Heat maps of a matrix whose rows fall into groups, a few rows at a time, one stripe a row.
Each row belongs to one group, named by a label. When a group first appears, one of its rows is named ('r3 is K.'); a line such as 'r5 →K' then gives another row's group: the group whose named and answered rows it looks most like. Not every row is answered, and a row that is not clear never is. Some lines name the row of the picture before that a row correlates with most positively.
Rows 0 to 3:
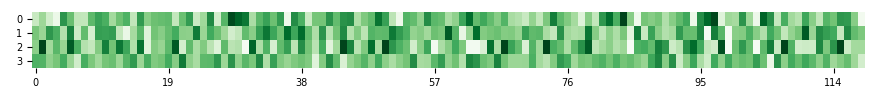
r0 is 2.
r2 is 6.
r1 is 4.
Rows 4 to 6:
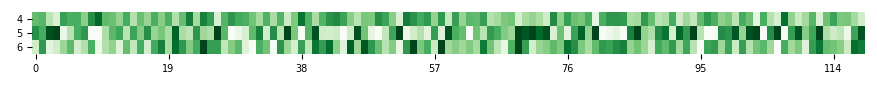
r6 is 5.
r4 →2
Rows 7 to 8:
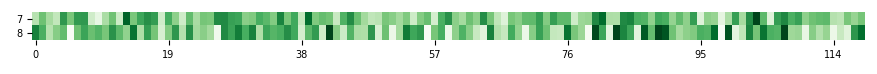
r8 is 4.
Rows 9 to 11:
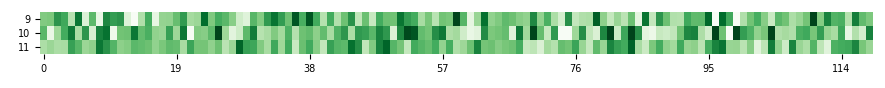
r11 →2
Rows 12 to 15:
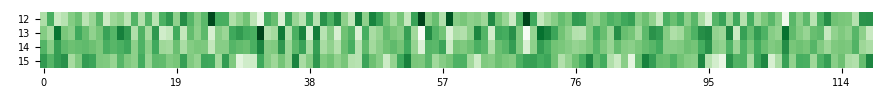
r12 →5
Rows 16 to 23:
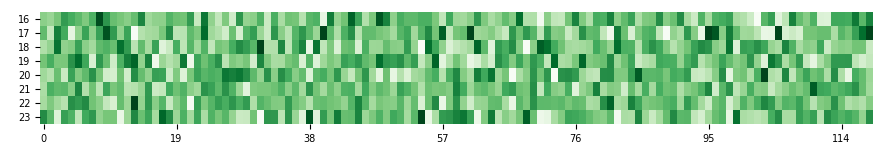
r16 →2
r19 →6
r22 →6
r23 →5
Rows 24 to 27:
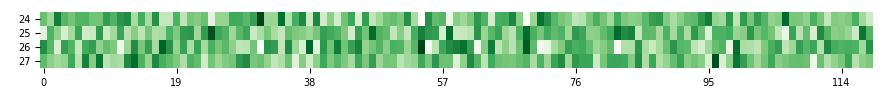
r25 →5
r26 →5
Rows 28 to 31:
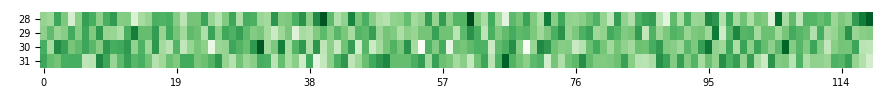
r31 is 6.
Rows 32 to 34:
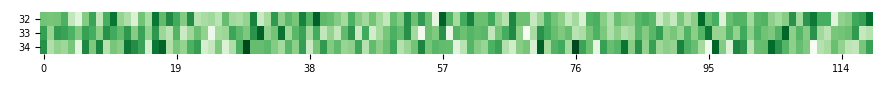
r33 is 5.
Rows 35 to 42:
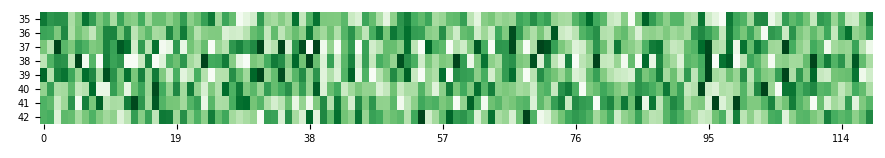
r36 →6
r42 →5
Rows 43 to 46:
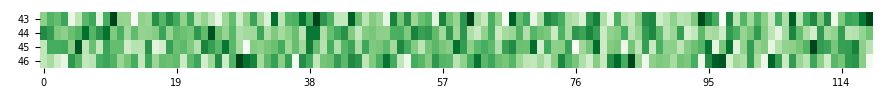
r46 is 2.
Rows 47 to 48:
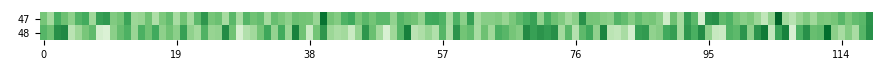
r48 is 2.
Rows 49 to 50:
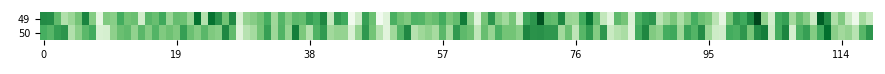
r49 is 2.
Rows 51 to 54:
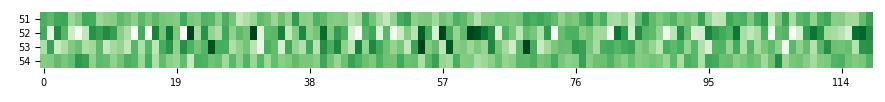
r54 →6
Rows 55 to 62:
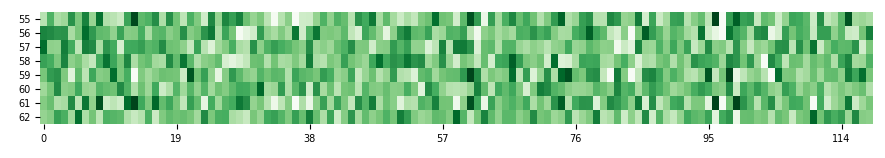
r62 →4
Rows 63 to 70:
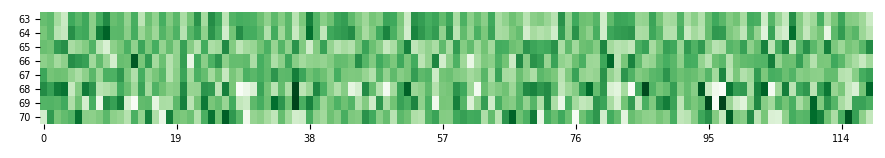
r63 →2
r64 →2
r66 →6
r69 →4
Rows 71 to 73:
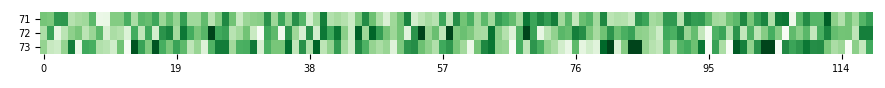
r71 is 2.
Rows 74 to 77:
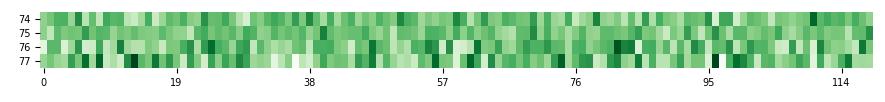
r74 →4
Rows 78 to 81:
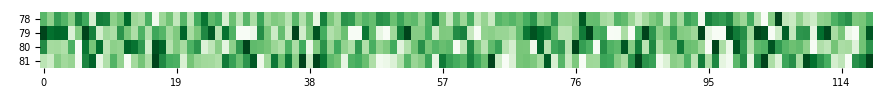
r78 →6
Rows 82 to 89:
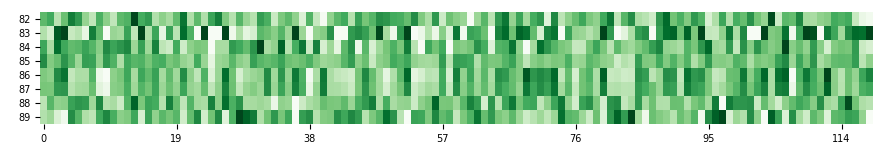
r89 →2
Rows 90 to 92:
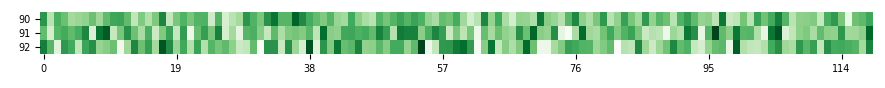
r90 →4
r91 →6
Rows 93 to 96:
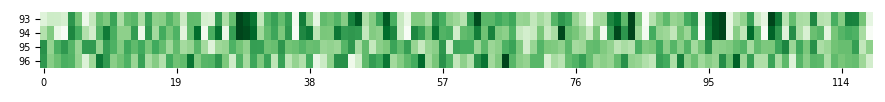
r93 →2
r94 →2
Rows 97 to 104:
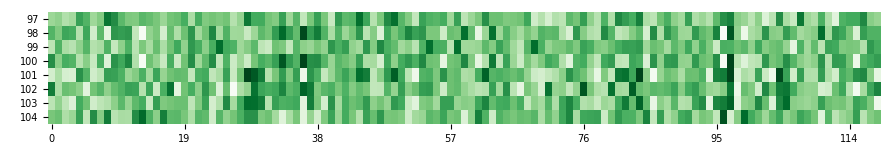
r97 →2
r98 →4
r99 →5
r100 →4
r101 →2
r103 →2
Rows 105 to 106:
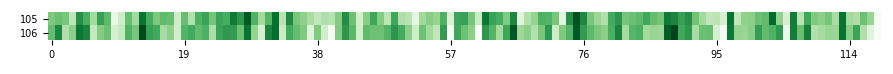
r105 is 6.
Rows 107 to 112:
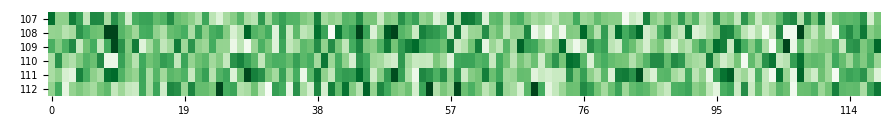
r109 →6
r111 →2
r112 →5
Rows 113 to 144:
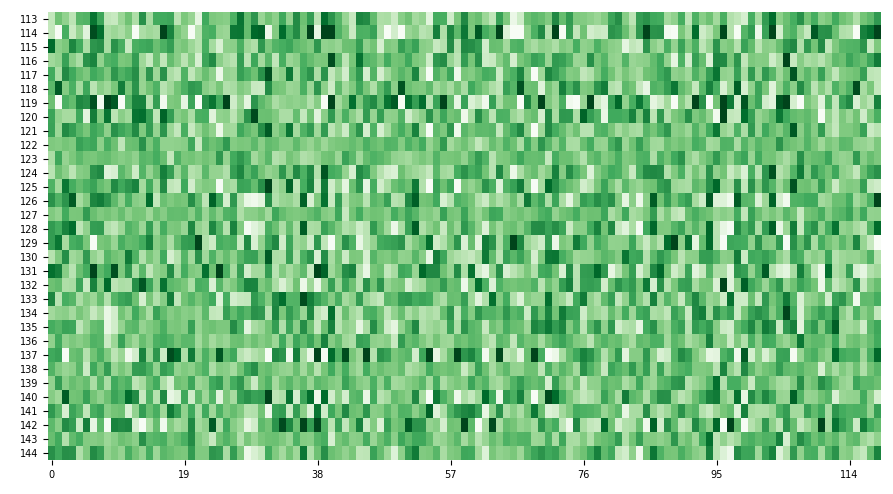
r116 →6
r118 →6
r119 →6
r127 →4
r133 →4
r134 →2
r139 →4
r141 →5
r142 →4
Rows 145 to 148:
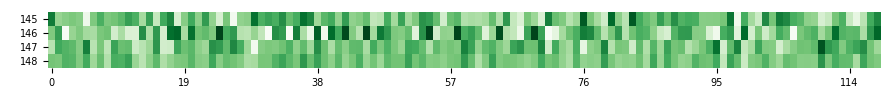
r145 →4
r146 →5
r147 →4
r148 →4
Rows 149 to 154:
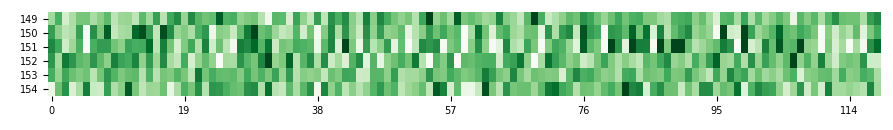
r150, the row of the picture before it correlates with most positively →145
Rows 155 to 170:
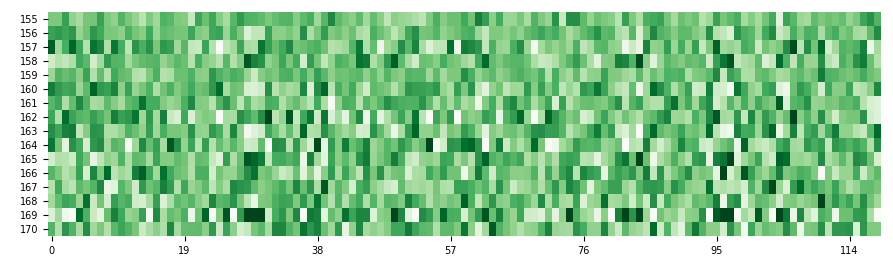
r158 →2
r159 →4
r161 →6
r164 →5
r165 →2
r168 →4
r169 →2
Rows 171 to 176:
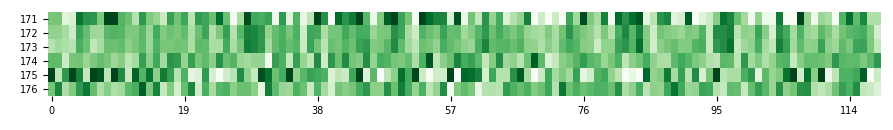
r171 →2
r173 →2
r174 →5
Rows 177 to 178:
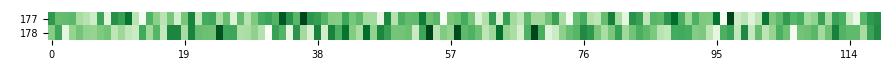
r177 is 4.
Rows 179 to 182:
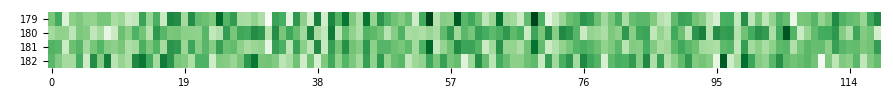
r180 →2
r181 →5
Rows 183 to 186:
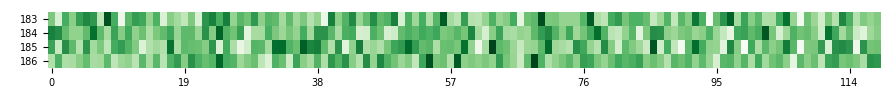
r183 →6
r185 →4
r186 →5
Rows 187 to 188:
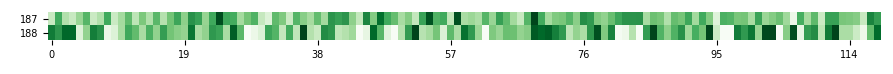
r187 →5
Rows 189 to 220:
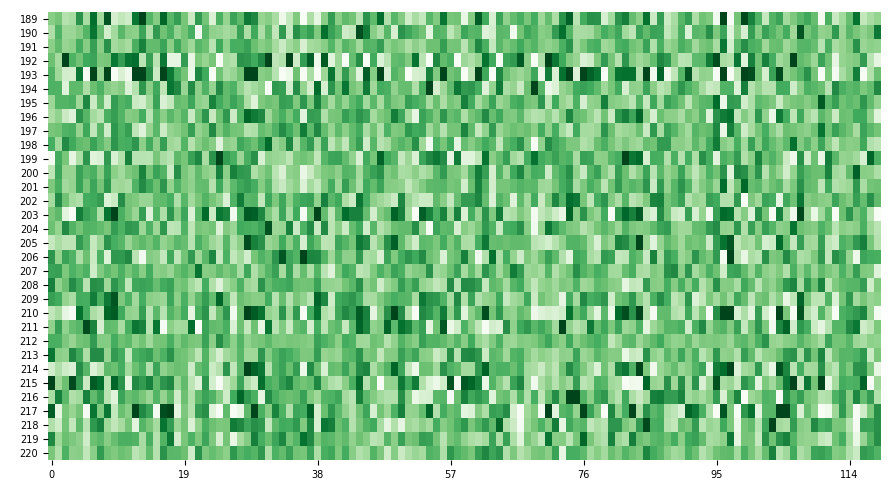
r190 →6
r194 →5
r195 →4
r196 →2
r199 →5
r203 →2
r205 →2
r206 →4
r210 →2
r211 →6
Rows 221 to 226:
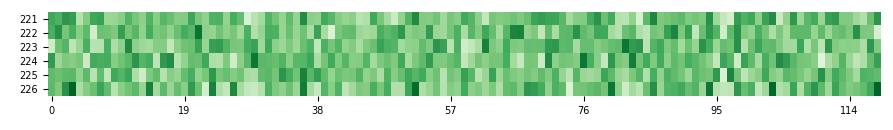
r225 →4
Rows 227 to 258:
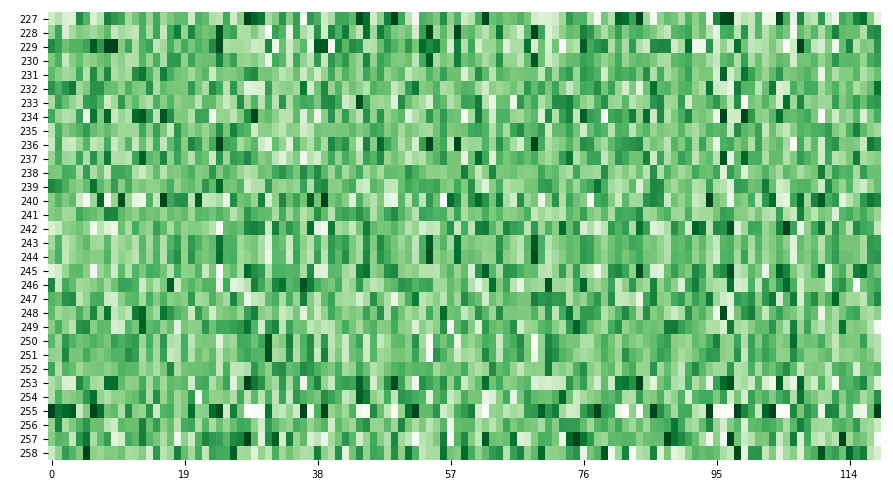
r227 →2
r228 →5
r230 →5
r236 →5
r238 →4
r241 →2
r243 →5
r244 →5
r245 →2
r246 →4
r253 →2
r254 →6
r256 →6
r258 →4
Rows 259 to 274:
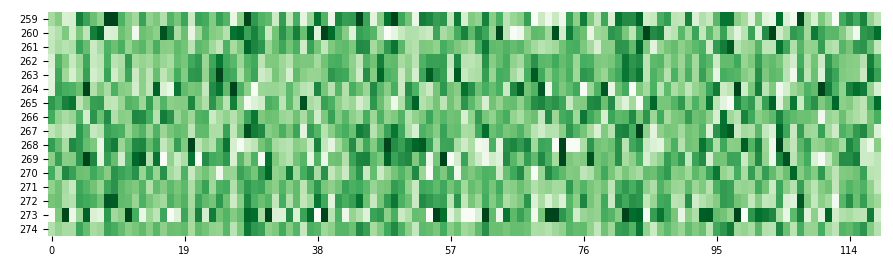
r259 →2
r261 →2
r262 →5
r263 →5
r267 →2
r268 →6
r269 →6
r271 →2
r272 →2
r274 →2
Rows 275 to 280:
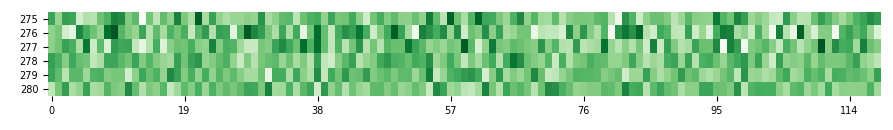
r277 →4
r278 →6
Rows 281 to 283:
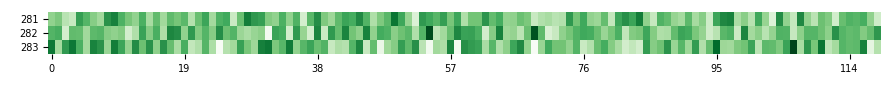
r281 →2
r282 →5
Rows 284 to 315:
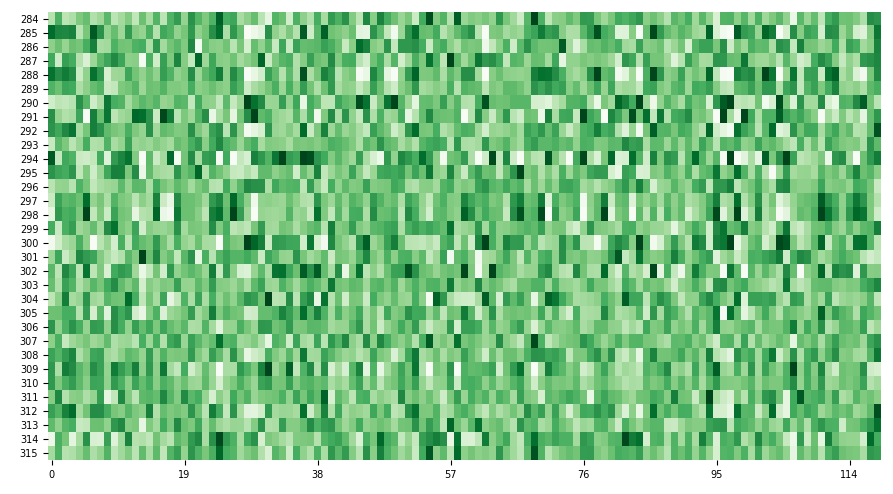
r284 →5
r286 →6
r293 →5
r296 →2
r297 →4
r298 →4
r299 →6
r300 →2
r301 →6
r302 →4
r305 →4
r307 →5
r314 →5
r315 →5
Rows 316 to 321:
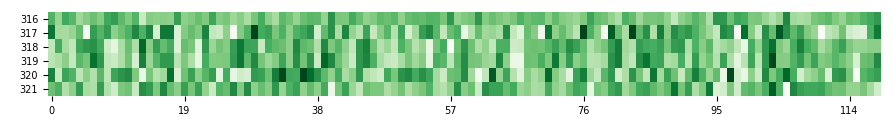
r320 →4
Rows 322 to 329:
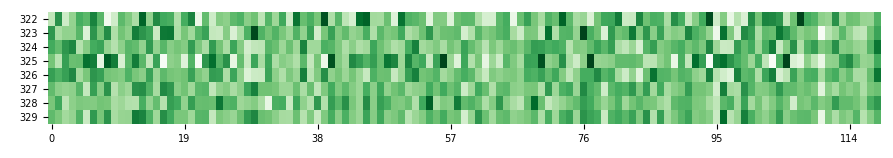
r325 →6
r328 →5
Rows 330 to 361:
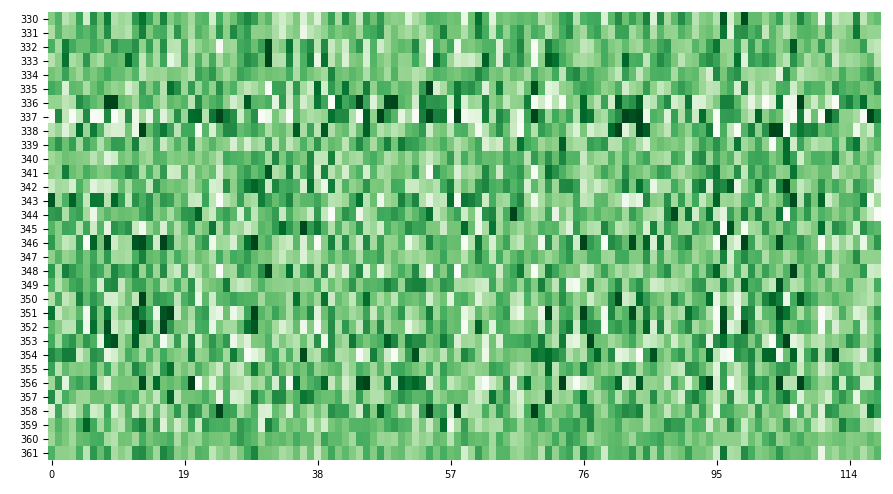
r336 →2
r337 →5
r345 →4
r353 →6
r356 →6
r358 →5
